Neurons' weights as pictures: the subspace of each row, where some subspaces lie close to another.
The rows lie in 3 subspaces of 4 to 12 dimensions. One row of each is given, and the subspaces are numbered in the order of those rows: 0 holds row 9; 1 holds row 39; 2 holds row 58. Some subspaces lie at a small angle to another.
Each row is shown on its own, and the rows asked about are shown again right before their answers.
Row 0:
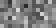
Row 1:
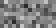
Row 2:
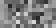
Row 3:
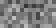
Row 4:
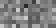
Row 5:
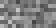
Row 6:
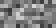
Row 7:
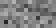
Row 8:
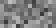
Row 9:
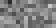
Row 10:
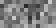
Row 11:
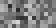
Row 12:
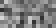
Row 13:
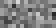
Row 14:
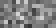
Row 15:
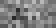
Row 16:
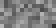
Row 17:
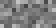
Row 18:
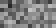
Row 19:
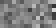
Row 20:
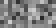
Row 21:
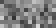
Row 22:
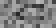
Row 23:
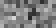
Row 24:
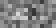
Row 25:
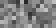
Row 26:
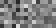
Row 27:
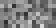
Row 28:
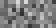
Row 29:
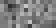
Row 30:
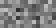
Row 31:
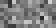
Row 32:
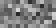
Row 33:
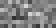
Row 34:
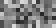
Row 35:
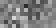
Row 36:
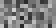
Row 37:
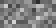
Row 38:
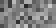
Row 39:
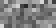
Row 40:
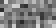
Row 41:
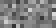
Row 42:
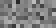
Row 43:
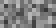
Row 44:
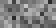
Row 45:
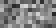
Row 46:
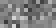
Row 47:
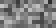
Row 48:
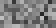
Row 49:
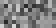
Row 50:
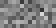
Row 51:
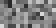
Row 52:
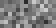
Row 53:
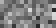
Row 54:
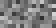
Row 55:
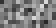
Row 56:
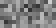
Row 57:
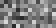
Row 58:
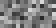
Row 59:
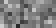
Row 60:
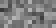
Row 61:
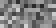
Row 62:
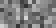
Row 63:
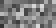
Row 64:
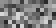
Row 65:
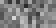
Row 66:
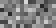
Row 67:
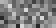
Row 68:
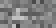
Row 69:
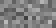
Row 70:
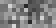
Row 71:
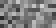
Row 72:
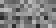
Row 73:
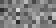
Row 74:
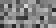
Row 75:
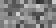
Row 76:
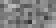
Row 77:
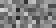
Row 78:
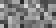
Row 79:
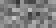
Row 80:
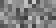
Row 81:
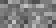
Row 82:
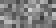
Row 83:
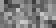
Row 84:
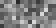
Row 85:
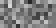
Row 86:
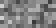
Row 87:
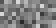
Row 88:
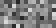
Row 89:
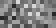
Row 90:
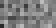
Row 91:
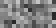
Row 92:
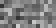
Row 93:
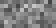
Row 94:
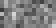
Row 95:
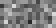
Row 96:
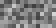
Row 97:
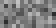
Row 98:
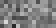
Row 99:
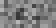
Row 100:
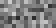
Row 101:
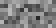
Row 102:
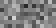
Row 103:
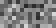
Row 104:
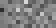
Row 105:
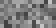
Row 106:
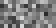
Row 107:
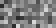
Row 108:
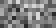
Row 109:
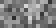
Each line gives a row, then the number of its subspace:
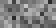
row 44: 1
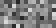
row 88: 2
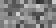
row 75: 0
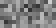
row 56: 2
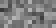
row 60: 1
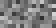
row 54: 2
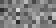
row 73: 0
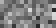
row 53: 1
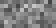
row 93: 2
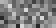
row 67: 1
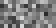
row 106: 0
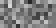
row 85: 0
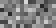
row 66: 0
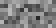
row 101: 0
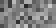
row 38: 0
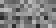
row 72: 1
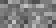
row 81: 0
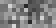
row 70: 1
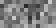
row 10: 2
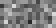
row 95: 1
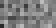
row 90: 0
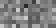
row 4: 1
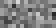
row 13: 2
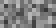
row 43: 2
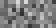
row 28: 0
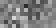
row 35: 2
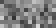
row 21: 1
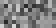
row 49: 2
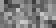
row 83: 1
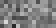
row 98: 2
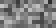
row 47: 2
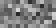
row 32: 0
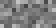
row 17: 1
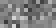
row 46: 2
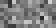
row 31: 1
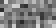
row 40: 1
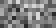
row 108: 2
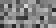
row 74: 1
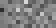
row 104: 0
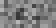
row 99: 0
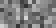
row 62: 1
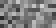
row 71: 2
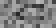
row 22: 0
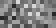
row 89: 1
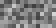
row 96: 2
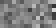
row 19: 1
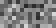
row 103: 2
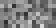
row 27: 1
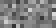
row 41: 2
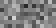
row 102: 1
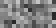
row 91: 0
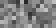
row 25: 0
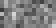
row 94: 1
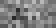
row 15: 2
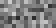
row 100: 0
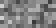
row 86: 2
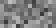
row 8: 0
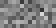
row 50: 1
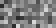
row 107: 2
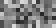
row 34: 1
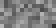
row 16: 1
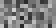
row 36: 0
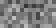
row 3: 2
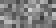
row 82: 2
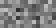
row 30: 0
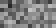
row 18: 0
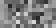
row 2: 0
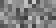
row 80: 1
